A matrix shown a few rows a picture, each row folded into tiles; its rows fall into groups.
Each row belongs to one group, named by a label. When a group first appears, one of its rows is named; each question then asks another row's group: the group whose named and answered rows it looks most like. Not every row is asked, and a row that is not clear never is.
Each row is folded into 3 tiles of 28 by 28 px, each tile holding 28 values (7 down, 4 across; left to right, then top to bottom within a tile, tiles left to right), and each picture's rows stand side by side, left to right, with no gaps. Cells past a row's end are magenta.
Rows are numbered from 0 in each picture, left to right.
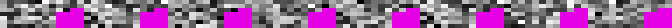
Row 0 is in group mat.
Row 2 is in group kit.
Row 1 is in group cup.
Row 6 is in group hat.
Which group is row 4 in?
cup
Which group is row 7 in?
mat
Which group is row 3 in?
cup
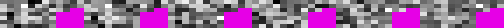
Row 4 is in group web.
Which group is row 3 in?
cup
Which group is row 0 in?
mat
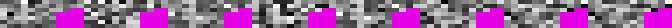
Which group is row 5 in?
cup
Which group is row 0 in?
mat
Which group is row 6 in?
web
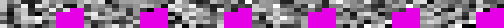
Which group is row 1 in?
kit
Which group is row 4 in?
kit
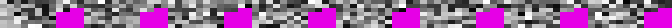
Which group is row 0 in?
kit
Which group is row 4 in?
kit
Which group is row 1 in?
hat
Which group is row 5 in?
kit
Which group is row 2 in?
kit
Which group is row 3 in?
kit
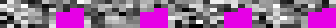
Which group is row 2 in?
hat
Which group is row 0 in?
cup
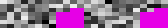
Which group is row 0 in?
kit
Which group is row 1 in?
cup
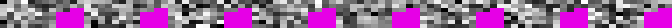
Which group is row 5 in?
hat
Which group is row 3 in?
hat
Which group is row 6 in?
cup
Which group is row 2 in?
kit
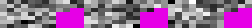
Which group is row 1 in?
kit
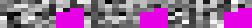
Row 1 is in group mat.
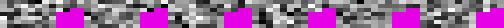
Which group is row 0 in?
mat
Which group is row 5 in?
hat
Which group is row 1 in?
web
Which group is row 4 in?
web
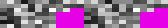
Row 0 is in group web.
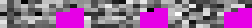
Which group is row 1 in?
mat
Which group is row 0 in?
mat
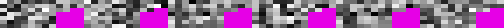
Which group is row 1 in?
kit
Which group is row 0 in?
hat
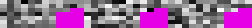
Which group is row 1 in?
mat
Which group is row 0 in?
mat
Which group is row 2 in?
web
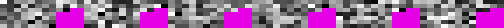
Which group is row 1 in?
kit
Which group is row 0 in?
kit
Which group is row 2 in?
mat
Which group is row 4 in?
mat
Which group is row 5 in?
kit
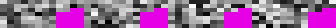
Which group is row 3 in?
cup
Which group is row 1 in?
hat
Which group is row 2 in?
mat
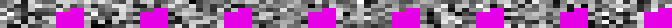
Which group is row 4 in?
mat
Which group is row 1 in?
hat
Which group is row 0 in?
hat
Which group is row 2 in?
cup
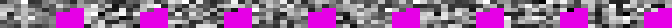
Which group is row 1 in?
kit
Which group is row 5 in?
kit
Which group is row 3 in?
hat
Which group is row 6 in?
mat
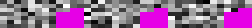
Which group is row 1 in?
hat
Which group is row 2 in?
mat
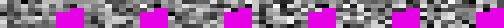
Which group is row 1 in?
cup
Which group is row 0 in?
mat
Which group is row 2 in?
web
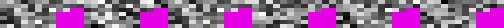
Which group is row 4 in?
web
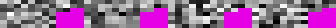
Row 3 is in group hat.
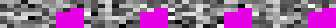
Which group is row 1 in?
mat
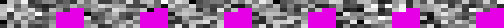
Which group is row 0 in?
cup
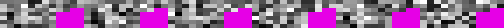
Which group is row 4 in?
cup
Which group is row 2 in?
mat
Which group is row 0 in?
mat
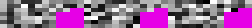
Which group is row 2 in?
mat
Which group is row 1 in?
hat
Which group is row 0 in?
mat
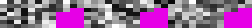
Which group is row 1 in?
kit
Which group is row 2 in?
cup
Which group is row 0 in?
hat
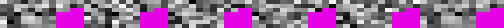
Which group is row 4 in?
web
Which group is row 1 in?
hat
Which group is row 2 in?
cup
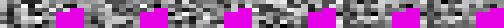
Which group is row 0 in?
mat
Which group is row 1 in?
cup
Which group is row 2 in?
hat
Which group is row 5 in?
mat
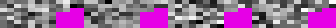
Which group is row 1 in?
web
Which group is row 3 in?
web
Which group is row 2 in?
kit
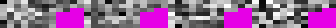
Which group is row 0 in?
cup
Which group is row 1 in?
mat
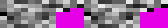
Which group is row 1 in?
web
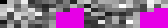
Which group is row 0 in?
cup
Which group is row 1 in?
hat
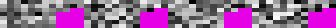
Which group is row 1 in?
kit
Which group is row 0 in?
mat
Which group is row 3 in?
kit
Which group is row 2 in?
cup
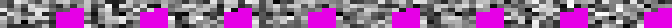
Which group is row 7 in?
hat
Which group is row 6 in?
hat
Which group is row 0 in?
hat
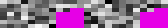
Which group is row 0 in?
kit
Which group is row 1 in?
cup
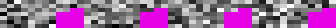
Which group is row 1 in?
hat
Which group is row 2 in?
web
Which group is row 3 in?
hat
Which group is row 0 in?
hat
